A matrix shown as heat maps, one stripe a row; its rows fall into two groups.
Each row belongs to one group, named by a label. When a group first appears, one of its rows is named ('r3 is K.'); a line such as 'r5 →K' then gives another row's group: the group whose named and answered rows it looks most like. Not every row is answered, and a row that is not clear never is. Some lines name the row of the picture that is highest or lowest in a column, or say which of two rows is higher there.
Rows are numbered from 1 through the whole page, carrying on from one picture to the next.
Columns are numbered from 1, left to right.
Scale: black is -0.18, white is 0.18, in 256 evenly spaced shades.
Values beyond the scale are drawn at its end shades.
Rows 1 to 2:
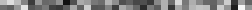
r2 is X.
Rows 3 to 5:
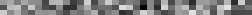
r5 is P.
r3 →X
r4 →X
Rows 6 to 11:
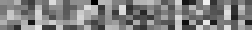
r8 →X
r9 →X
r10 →P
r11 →X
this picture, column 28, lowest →6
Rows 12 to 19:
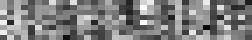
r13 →P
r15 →X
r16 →P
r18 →P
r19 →X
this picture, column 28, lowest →16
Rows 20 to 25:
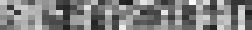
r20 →P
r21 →X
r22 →X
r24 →X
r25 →X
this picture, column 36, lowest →22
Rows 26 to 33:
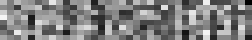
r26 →P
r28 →P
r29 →P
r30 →X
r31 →X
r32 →X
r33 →P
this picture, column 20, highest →26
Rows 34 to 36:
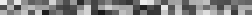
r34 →P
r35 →X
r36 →X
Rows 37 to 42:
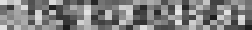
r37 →P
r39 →X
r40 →X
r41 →X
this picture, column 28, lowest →40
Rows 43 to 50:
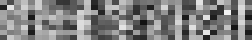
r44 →X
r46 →P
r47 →X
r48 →X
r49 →P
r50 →X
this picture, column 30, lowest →50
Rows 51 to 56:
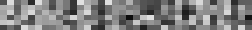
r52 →X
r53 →X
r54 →P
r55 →P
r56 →X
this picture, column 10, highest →56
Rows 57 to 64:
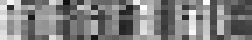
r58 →P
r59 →P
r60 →P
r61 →P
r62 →P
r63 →P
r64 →P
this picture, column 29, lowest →60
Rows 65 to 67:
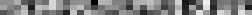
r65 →P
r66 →P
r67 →X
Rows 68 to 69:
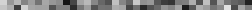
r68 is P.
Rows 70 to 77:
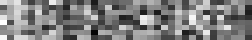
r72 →X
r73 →P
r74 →P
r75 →X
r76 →P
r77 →P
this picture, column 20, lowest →74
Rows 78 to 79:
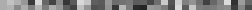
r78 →X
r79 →X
